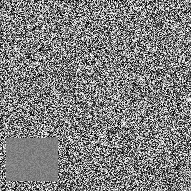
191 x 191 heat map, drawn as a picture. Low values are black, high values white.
Stripes: none. Odd patch: calmer, in the bottom left. Average level on the scale: 50%. Calmest part: bottom left.
